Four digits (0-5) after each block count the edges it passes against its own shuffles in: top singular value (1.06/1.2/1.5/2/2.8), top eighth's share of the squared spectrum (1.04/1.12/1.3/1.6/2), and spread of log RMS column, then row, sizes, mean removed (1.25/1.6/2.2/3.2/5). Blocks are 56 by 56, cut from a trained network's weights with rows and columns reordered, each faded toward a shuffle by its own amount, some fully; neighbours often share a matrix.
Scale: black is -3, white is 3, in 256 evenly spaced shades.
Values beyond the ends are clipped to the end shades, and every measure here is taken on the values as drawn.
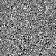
3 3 1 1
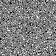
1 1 0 0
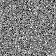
0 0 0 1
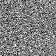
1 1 0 0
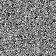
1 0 0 0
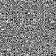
3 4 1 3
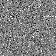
2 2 0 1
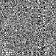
3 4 2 2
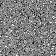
0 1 0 0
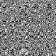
3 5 2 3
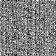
3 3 0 2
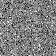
0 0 0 0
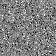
0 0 0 0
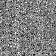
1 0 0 0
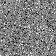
0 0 0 0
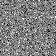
0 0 0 0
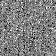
1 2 0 0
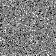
0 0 0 0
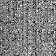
2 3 1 2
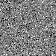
0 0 0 0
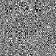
3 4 3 2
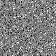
0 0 0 0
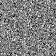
1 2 0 0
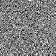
3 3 0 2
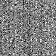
2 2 0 1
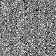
1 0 0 0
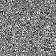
2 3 0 2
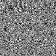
3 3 1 2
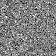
1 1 0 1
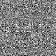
3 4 0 2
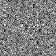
2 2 0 0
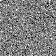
1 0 0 0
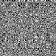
3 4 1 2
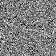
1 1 0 0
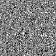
3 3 1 2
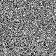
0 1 0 0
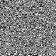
2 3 0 2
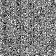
2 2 0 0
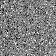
0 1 0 0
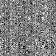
2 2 0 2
